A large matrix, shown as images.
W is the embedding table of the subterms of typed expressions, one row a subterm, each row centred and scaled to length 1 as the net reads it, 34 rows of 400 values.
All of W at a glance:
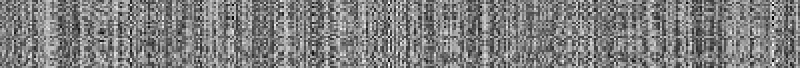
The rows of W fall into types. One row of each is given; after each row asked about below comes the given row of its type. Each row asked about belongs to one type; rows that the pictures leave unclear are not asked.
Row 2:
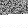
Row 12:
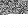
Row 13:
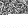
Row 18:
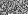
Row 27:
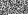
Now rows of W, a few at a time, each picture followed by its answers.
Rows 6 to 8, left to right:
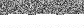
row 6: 18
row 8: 2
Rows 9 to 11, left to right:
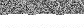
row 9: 2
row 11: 13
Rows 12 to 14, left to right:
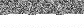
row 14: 12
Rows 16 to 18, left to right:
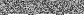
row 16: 13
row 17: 12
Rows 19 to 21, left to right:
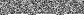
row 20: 13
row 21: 13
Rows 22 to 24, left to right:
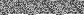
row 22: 13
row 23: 12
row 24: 12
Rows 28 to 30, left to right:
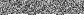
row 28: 27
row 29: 18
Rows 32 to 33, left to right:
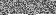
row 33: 12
